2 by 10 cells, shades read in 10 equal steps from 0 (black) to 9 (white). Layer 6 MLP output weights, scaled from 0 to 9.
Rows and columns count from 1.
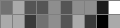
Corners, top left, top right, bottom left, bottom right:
4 9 6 6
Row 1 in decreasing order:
9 6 5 5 5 4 3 3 3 1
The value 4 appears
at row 1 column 1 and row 2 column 4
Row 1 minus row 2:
-2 0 1 -1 0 0 -1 3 1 3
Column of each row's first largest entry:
10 1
